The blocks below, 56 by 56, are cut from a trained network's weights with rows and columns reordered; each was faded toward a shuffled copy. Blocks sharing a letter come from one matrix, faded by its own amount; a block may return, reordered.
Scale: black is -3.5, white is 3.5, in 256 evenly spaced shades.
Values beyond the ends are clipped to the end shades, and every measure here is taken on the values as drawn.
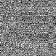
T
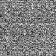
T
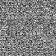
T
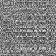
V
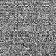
T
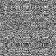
V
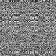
V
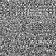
T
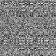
V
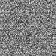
T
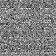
T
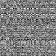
V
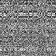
V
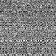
V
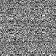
T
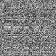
V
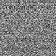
T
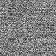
T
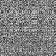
V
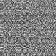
V
